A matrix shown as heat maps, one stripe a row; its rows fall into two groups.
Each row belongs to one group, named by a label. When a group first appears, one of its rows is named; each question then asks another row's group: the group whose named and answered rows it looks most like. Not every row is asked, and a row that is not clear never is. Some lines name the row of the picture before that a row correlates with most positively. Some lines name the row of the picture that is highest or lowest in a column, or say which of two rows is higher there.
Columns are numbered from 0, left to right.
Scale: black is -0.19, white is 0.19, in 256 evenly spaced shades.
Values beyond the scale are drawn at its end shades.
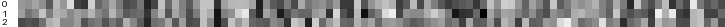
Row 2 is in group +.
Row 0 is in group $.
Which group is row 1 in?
$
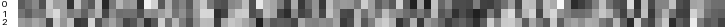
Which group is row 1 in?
+
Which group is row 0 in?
+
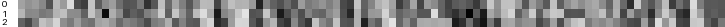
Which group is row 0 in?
$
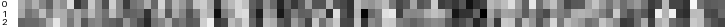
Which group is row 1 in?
$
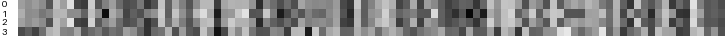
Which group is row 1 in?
$
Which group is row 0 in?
$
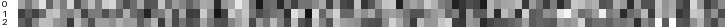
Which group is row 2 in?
+
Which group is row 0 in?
$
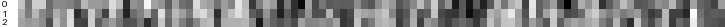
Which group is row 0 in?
$
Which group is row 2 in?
$
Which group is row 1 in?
$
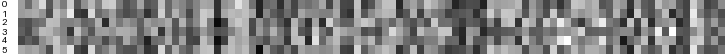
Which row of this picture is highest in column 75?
2
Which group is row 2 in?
+
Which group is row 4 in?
+
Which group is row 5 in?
$
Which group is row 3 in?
+
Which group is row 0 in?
$
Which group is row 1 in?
$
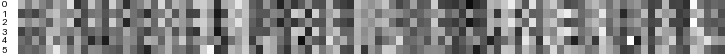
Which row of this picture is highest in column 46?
4
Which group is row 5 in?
+
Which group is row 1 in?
+
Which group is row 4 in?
+
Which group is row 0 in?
$
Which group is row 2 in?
$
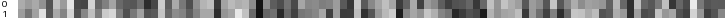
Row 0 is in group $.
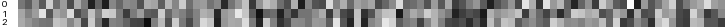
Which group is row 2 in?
$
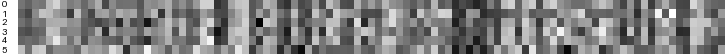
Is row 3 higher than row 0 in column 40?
Yes
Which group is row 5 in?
$
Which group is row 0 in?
+
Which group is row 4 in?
+
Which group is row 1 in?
+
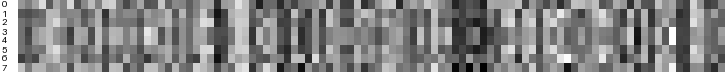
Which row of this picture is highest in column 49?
1
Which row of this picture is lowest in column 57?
6
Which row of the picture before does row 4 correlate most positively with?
1
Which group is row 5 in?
+
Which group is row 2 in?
+
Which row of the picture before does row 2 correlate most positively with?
0
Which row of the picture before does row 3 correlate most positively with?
1
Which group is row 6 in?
+
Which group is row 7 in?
$
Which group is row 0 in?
$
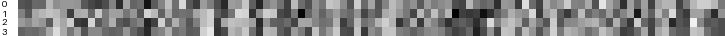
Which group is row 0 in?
+
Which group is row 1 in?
+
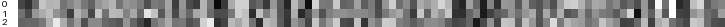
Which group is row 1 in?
+
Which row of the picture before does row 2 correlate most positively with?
3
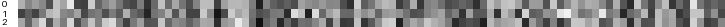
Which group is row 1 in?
+
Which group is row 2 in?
$
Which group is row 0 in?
$
